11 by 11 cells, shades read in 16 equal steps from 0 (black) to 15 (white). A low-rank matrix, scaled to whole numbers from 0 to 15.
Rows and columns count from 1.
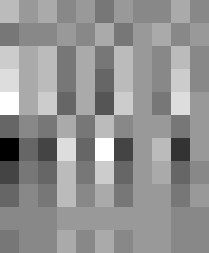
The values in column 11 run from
8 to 9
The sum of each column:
89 92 92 101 92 102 92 98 98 93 93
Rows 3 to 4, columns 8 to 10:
9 8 11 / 9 8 12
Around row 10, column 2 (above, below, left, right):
8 8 8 8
